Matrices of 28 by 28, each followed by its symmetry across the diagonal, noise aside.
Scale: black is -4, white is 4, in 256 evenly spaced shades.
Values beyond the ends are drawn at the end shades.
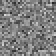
neither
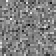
neither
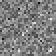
symmetric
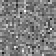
neither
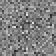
symmetric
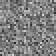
antisymmetric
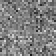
antisymmetric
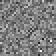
symmetric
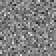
antisymmetric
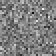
neither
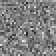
neither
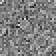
symmetric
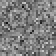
symmetric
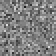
antisymmetric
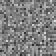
antisymmetric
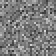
symmetric
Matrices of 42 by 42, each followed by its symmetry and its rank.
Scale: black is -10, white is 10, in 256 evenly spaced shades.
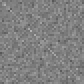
symmetric, full rank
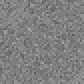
symmetric, full rank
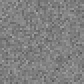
symmetric, full rank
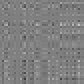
antisymmetric, rank two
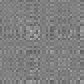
symmetric, rank three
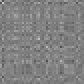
symmetric, rank three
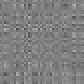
antisymmetric, rank two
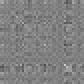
symmetric, rank three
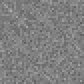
symmetric, full rank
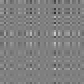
neither, rank one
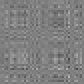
antisymmetric, rank two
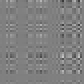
neither, rank one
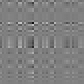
neither, rank one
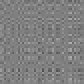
antisymmetric, rank two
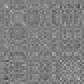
symmetric, rank three
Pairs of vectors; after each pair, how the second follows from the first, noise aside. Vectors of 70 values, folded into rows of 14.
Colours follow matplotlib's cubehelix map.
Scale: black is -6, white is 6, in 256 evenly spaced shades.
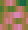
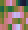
scaled up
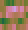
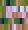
scaled up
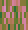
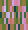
scaled up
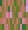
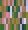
scaled up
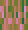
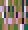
scaled up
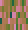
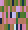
scaled up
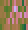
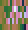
scaled up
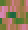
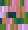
scaled up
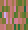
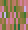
sign-scrambled
